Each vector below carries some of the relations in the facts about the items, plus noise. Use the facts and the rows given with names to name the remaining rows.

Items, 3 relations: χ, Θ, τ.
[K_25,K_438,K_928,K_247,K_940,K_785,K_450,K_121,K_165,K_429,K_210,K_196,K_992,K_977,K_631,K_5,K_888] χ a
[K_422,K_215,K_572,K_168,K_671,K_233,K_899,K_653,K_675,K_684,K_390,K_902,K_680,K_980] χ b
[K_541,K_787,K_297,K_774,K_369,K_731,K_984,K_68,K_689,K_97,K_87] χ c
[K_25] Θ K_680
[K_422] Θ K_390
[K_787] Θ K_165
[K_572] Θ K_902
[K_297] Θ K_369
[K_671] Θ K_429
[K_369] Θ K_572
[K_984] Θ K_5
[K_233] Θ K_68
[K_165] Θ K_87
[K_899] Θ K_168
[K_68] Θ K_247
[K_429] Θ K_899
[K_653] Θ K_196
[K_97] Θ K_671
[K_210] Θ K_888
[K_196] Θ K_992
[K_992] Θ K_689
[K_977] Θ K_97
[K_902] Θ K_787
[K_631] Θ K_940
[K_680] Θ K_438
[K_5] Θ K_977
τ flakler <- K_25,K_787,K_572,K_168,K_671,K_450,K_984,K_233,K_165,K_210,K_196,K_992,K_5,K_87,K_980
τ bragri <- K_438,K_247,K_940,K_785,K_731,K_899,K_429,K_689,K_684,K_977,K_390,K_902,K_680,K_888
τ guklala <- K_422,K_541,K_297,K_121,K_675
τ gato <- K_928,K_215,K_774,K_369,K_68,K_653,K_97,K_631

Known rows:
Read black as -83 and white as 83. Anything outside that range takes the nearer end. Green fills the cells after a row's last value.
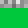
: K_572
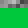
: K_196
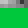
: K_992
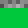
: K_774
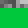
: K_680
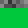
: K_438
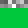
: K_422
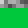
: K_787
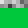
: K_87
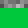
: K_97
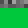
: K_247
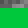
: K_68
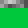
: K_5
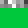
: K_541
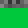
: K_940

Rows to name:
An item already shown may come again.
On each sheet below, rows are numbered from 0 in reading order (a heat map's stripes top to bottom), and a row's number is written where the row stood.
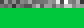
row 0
K_977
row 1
K_369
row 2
K_297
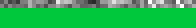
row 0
K_928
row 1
K_450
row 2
K_165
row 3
K_899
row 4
K_165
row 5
K_675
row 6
K_422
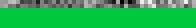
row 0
K_196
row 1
K_689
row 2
K_977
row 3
K_25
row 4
K_888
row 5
K_121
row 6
K_168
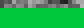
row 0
K_731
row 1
K_450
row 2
K_899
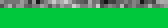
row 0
K_369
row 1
K_390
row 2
K_984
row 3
K_210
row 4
K_631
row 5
K_653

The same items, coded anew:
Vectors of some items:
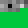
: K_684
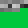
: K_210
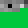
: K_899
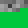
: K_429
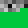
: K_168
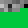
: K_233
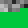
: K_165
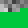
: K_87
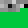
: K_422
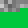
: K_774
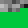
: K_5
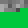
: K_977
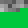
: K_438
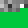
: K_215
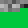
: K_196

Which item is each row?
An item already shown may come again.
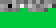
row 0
K_390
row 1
K_928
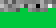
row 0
K_928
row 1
K_390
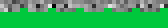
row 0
K_787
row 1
K_675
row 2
K_888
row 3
K_689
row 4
K_631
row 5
K_653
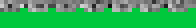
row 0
K_653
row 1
K_297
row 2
K_731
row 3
K_572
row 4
K_541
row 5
K_165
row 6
K_369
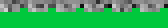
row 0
K_787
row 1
K_297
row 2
K_121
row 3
K_25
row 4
K_984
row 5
K_121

